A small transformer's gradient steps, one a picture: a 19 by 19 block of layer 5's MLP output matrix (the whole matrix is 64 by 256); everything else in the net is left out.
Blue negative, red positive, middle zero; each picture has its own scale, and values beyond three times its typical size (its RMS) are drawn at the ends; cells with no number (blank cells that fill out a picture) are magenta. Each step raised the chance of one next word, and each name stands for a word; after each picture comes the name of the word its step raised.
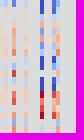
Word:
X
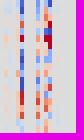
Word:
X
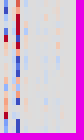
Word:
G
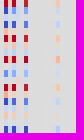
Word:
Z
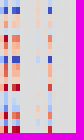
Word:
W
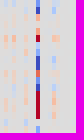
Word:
X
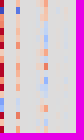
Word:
W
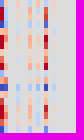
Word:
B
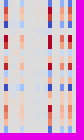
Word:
B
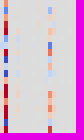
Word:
W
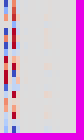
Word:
B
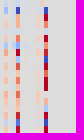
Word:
W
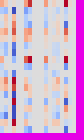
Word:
Z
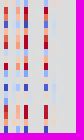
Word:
B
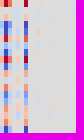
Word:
Z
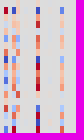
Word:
W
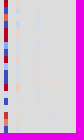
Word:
Z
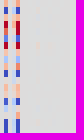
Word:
G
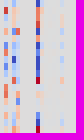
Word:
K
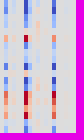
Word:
X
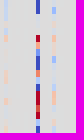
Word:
X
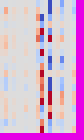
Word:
X
